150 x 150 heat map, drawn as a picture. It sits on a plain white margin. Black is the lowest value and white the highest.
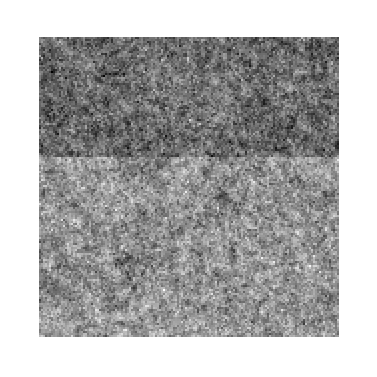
Histogram: bell-shaped. Seam: horizontal, 40% of the way down, the bottom part higher. Average level on the scale: 50%.
